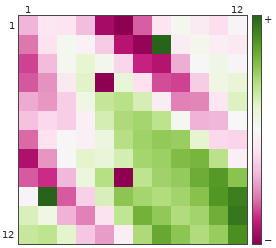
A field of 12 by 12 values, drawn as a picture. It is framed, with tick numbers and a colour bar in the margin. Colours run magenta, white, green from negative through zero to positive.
There is an overall slope up to the bottom right. The halves do not mirror each other. Four lone cells stand out: two far higher and two far lower than their neighbours. The grain runs diagonally down to the right.
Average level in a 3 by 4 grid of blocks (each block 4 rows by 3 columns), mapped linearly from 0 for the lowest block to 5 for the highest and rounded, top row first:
0 0 0 2 / 0 3 3 2 / 2 1 4 5
